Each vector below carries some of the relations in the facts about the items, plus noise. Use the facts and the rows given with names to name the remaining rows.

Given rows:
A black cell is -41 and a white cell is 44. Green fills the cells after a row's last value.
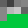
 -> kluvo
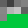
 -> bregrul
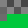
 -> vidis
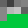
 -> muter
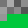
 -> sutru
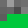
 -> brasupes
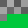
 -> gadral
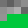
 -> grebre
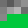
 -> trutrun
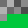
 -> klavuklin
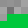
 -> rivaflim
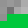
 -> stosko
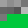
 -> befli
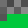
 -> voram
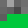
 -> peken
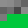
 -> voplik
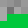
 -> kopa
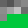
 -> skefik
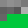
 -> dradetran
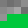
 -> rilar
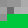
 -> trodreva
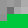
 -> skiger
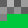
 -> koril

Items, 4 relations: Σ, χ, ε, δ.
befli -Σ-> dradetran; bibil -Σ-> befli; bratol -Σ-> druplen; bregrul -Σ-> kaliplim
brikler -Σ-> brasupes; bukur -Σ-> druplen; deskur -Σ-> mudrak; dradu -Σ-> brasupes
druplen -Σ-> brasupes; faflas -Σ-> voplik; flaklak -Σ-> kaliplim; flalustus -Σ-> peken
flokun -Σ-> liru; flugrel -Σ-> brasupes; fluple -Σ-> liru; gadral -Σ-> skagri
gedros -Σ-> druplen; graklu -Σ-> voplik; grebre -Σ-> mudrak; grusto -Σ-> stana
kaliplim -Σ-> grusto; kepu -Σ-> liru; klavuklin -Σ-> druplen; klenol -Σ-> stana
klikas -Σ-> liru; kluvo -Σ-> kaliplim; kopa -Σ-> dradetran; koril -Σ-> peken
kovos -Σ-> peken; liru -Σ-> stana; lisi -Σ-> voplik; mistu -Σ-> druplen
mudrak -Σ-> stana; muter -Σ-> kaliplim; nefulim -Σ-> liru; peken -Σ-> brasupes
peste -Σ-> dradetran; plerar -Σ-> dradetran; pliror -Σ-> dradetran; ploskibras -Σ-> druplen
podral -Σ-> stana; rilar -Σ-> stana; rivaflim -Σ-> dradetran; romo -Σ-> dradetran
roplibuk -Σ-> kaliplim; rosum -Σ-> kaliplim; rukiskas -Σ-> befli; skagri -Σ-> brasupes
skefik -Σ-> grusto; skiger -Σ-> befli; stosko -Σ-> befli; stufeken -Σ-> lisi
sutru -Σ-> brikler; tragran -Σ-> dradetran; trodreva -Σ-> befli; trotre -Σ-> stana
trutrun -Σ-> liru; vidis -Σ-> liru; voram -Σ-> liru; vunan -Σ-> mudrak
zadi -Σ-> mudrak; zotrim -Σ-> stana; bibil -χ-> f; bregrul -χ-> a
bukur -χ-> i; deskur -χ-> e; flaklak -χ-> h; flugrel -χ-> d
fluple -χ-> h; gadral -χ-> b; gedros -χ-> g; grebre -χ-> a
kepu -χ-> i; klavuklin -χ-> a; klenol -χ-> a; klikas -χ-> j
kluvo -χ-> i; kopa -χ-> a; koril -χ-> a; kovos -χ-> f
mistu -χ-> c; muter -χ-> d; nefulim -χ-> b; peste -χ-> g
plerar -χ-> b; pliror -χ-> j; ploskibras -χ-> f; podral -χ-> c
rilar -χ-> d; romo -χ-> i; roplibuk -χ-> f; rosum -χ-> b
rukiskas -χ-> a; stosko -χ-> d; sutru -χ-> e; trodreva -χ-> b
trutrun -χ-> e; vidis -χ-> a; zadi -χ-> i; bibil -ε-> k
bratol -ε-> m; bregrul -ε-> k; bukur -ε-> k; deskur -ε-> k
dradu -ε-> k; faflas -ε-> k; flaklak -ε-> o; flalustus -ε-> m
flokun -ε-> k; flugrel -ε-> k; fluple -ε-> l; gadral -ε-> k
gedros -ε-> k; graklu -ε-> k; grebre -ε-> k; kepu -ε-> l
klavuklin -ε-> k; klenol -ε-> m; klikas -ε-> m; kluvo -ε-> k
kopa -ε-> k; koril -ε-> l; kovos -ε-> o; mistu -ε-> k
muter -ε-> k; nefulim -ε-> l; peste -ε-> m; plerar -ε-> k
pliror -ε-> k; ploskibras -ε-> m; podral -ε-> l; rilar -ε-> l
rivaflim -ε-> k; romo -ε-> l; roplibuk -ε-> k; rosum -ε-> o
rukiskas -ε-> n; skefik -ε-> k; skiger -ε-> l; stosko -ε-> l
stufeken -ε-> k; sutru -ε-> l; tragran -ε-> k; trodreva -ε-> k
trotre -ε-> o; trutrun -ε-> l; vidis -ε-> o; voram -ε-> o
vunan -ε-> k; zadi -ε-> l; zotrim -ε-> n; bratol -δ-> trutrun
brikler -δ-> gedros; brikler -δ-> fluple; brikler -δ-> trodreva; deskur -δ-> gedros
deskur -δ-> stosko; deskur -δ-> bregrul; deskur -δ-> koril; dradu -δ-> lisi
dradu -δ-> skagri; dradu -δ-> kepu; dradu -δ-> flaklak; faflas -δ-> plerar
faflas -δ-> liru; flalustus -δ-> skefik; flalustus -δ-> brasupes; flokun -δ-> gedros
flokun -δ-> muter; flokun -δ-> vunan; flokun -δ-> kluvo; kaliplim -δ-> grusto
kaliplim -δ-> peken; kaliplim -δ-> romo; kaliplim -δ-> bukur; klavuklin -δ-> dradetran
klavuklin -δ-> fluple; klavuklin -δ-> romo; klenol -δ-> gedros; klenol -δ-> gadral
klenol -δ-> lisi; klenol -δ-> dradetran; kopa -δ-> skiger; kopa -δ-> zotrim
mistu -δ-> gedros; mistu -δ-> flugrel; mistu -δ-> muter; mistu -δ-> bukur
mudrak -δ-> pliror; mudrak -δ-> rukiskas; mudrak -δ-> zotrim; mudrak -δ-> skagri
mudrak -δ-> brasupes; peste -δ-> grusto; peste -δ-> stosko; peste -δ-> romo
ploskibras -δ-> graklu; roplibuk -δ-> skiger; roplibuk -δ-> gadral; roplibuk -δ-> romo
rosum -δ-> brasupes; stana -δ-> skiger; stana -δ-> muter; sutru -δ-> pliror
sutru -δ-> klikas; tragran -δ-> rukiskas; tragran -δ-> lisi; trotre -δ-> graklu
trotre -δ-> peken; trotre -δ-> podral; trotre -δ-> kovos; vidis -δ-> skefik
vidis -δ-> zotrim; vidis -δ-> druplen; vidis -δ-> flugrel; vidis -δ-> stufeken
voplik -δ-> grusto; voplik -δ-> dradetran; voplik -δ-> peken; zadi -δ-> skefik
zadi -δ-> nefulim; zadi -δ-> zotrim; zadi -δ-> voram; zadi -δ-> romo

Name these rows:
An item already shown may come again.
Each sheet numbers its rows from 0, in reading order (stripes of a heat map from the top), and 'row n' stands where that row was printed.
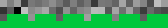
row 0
peste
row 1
rilar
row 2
grusto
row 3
roplibuk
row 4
flugrel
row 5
liru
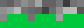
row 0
vunan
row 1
brikler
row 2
roplibuk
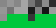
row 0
romo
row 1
klikas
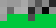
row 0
bibil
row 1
klenol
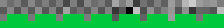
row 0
stana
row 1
mudrak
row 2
kaliplim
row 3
stana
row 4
peste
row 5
grusto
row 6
faflas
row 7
befli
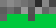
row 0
lisi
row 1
flaklak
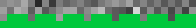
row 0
pliror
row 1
rosum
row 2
zadi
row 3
skefik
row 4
rukiskas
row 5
mudrak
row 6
zotrim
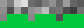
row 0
plerar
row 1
vunan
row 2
kovos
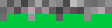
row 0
trotre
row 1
dradu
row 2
liru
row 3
podral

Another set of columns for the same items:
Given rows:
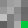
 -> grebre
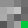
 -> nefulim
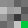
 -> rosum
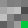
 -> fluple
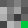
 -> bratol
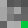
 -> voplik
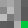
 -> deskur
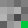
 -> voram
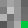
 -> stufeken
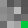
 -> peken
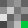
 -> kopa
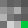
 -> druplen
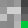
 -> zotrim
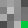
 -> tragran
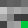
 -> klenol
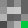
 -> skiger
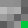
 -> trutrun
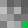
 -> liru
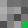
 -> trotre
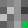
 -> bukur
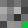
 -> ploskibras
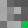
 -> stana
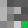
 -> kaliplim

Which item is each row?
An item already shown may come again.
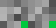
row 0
voram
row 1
faflas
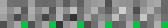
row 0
trotre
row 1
trotre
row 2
peste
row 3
faflas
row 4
vunan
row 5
grebre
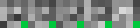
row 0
peste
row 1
brikler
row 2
kovos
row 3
kaliplim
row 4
zotrim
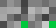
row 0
sutru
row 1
flaklak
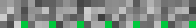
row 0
roplibuk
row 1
dradetran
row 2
sutru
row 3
klikas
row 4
bibil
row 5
skefik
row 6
koril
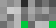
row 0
rukiskas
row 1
befli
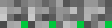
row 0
vidis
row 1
vidis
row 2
dradetran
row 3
zadi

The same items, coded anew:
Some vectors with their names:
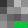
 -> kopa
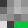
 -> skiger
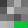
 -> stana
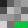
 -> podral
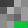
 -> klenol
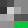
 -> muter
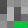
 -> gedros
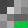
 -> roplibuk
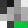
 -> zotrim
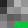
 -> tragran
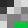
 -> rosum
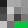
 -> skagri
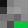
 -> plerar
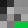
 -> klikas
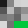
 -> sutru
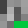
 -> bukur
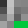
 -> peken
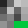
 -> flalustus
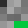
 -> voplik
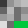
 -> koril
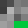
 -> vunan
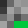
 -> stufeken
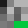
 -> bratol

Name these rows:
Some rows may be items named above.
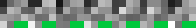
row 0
podral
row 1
vidis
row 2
faflas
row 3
zadi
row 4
roplibuk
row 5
grusto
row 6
voram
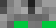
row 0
trodreva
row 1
faflas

